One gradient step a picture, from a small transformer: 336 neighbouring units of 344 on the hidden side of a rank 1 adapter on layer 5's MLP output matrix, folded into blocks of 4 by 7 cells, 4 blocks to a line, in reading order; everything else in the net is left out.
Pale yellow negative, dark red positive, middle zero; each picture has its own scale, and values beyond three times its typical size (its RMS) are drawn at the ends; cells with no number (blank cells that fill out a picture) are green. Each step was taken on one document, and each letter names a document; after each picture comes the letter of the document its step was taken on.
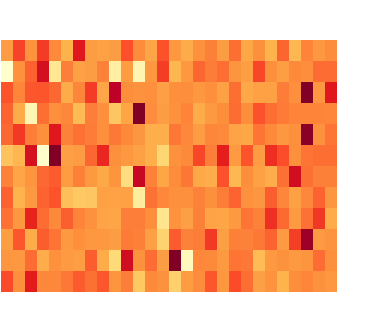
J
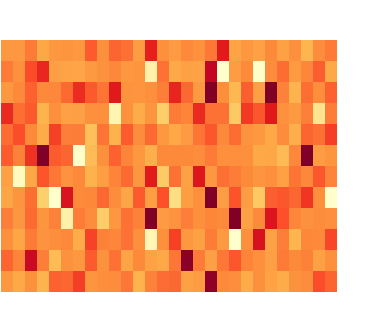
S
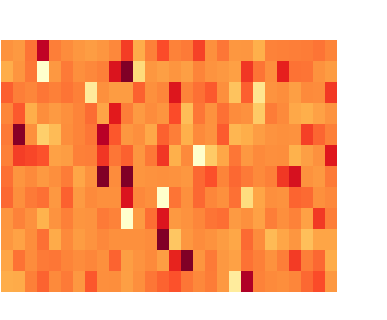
J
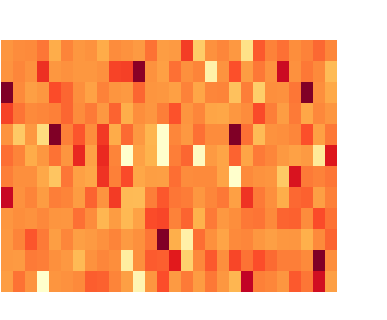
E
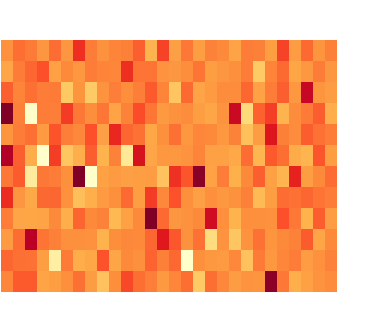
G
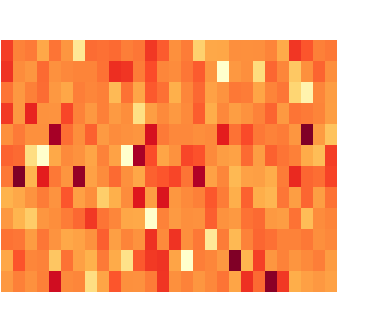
G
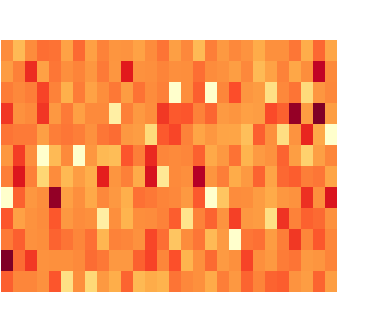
S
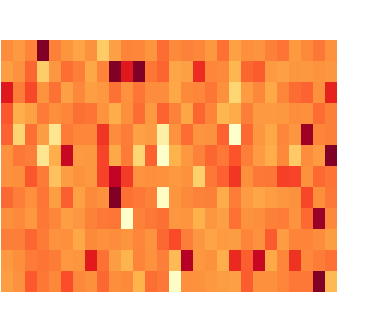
J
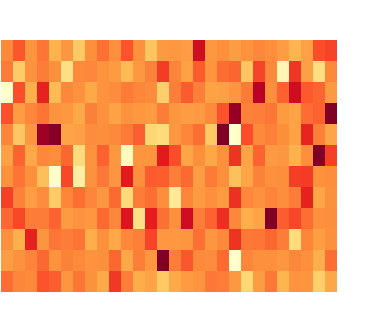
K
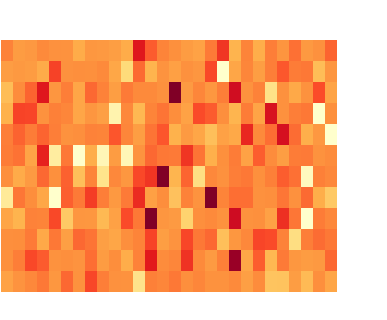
S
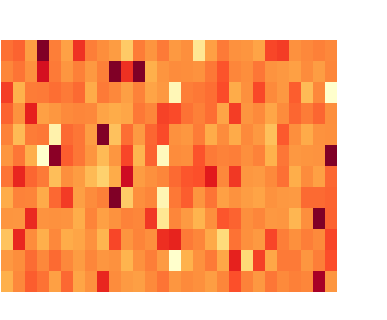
J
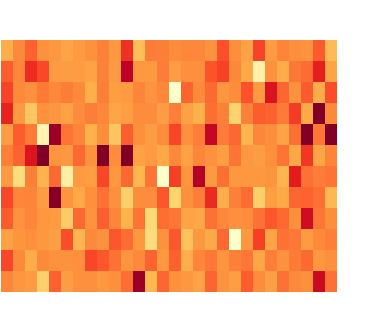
S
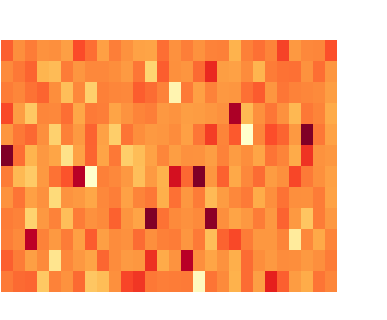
G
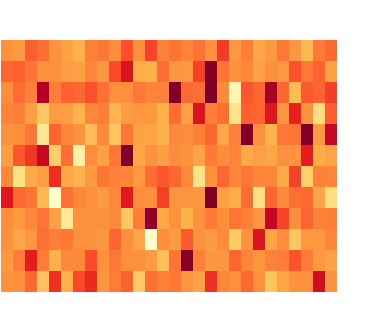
S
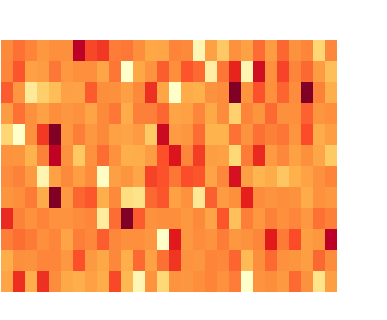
E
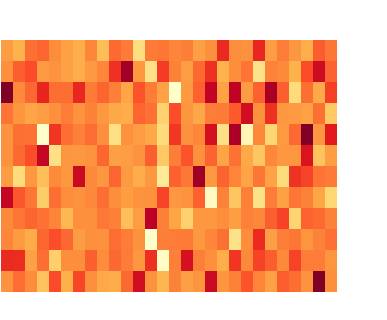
S
